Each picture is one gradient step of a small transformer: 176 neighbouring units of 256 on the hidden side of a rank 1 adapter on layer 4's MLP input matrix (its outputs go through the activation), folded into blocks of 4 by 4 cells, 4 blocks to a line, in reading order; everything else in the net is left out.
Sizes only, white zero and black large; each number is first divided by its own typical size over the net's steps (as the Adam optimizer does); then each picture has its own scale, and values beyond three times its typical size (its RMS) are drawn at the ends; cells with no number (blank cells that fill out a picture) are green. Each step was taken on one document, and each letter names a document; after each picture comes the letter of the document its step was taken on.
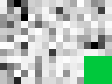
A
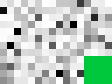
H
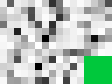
A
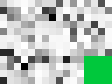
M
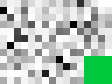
H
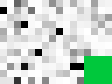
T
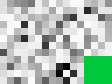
A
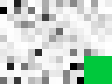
T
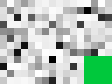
A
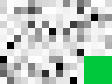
H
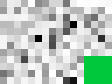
H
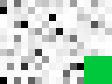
T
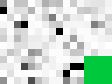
T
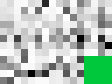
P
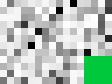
A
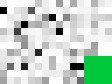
T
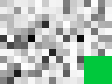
P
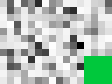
M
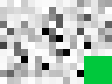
P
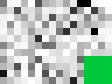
H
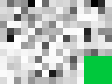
A
